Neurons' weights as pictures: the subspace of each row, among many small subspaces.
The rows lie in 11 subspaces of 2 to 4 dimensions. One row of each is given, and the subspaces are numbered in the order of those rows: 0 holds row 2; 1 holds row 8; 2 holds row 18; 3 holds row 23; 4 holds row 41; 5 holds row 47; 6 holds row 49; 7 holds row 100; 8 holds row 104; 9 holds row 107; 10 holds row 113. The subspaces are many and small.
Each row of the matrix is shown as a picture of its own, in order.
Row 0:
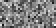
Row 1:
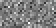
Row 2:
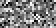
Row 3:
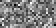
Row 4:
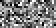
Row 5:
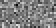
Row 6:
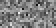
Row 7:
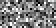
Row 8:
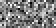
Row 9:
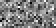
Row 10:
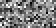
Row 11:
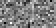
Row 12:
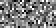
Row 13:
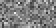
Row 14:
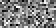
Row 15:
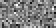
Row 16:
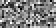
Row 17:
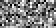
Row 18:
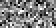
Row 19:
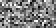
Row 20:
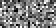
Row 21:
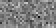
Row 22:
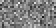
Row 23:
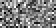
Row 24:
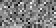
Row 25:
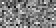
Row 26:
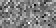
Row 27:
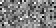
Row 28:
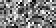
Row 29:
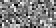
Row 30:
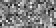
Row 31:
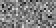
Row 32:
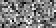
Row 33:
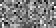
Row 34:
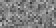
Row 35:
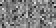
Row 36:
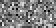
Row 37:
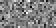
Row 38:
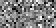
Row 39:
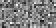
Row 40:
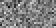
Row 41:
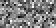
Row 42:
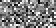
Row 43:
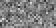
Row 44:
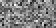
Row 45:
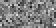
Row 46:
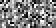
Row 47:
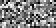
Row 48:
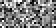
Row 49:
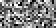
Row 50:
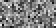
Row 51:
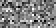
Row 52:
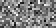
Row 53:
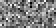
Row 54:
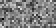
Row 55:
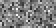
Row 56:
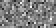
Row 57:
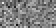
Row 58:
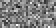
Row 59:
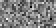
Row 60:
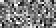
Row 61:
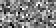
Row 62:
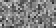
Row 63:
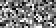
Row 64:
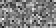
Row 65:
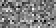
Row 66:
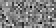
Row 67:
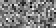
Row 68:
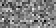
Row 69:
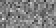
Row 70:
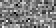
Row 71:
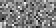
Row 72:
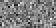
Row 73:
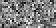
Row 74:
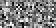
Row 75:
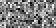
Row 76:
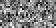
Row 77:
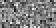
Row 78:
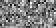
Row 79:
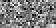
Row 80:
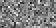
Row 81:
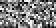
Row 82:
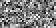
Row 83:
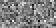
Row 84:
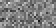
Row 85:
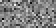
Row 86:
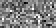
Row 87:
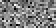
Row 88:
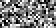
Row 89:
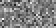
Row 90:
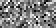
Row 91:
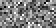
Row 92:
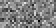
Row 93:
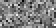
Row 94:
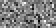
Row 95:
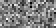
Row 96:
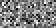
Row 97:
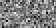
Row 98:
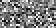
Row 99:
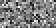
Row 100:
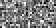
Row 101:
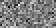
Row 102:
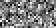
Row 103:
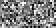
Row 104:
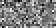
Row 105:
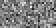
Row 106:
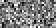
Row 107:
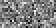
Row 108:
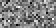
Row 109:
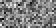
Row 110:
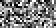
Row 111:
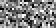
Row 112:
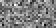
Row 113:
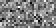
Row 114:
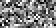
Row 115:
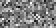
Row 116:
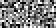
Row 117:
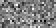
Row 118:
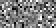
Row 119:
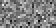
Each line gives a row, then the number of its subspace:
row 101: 3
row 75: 1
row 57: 3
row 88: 0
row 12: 4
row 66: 2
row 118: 2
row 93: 10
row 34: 10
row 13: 7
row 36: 2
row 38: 2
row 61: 2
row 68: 6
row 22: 7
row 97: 7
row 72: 0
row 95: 1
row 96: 0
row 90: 7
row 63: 2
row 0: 9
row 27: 7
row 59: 4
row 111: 4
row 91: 7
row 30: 10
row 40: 3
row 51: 6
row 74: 2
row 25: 3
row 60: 6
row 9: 10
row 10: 0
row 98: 8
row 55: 2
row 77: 0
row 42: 8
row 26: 7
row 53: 1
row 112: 6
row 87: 8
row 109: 3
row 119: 4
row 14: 3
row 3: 3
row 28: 7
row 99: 0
